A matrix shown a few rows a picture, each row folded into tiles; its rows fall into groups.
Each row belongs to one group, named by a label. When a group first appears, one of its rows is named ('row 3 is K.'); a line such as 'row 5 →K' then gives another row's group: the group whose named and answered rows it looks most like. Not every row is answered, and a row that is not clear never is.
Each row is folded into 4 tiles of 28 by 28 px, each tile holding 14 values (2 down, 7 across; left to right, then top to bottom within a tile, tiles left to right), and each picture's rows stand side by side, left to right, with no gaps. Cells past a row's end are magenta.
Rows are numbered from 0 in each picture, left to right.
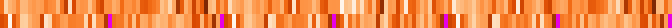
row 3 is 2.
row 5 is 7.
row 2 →2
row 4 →2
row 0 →2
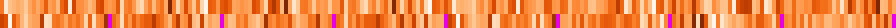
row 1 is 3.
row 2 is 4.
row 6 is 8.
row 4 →2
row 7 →7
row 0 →2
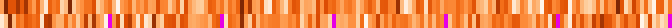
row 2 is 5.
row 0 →5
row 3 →4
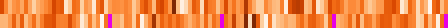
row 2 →8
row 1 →4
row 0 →3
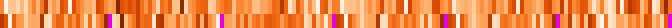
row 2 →3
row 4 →2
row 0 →2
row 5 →8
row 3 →2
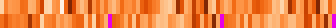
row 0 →8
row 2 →7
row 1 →7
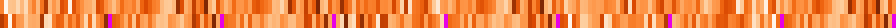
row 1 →7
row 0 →2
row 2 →7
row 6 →3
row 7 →7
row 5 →2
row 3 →5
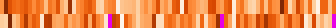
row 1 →2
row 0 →5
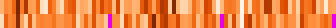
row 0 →5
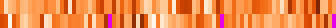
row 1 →8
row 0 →2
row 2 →7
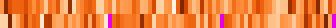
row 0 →5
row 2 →7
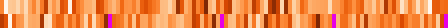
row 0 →2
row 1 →7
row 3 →3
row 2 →4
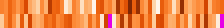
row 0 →3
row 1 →5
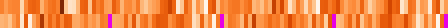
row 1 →3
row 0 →4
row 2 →3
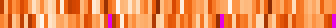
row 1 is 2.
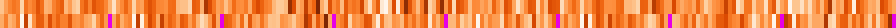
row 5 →4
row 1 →4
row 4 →4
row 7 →2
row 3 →8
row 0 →4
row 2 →7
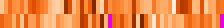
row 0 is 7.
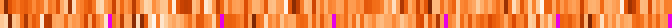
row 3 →7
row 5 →8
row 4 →3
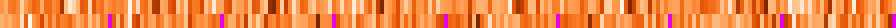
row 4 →8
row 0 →4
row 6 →7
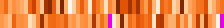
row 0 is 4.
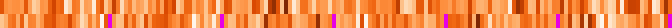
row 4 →8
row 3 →4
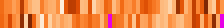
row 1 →7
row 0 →8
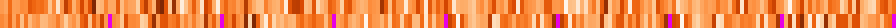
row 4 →2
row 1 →4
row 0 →7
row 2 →8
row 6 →2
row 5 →2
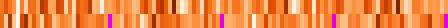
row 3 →4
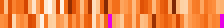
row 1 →4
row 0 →8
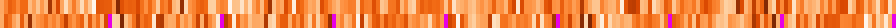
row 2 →2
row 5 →8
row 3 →4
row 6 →7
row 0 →3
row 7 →3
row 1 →5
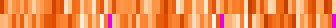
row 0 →3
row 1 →3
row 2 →4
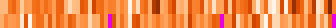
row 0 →4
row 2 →8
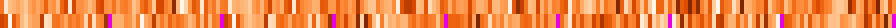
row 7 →7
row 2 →2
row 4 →8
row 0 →2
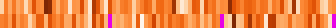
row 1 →4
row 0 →4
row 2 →5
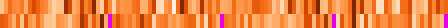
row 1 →8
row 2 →7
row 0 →7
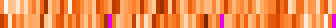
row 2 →3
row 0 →2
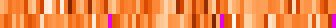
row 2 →2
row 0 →8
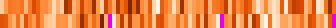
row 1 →5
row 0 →7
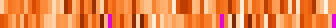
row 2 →5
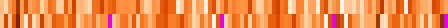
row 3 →2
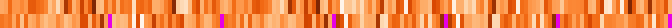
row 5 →8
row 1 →4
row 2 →7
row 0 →7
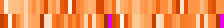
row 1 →2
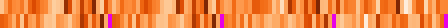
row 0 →7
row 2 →7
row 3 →4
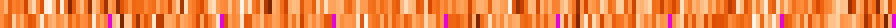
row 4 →8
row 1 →5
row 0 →8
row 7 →7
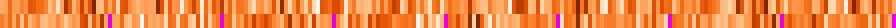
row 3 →3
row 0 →7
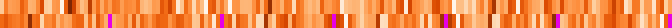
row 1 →3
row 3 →2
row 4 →2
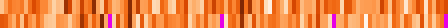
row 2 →5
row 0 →7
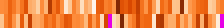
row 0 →3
